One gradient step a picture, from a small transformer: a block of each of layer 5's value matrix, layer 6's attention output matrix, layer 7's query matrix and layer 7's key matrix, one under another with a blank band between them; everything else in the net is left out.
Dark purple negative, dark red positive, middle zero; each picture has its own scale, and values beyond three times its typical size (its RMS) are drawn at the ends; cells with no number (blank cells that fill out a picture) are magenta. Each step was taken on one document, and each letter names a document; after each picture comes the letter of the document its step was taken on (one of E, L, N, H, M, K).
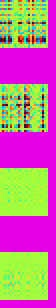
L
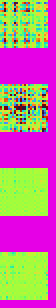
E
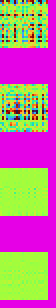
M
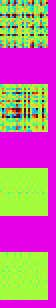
M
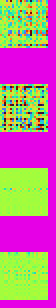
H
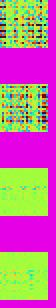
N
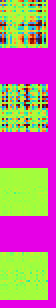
N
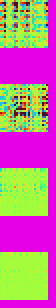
E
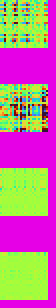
E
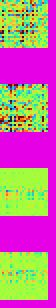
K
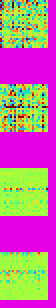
K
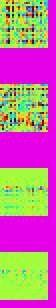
K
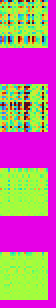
L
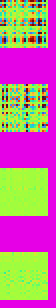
N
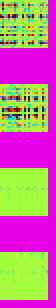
M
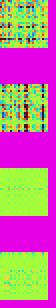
L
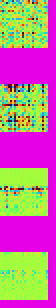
K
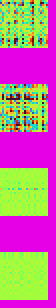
M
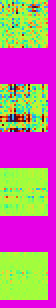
K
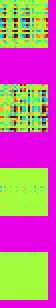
E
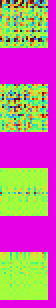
M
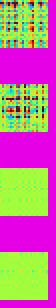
M
